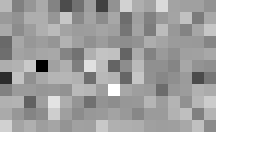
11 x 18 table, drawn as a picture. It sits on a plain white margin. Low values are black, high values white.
The middle right is the smoothest part. No row or column stands out. On average the colour sits 60% of the way up the scale. There are no regular stripes. The texture is fine-grained noise. Most values sit high, with a long tail of low ones.
